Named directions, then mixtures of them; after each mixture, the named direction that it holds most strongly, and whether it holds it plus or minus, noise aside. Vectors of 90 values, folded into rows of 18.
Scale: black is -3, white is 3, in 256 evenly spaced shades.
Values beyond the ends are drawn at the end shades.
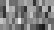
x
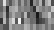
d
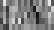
d, plus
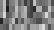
x, minus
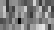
x, minus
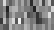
d, plus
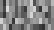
x, plus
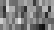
x, plus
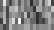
d, plus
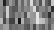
d, minus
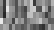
x, plus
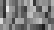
x, plus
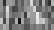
d, minus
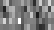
x, plus
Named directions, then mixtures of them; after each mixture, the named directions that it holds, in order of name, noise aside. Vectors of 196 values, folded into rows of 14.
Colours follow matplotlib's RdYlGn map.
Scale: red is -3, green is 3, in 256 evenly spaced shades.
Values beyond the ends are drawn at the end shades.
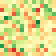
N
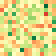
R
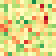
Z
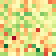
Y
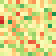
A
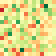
N, R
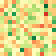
R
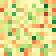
R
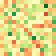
R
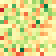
N, R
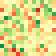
N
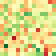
Y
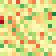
A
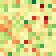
Z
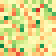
N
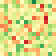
Z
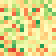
N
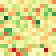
N, Y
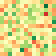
R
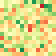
N, Z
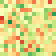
A, Y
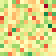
A, R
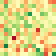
Y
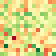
Y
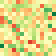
A, N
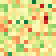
Z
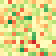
A, R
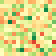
A, R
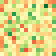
R, Y
